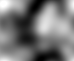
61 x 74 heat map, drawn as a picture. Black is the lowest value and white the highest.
The top middle is the roughest part. The field is smooth, with broad soft blobs. No lone cell stands out from its neighbours. The bottom middle is the ninth with the lowest average.
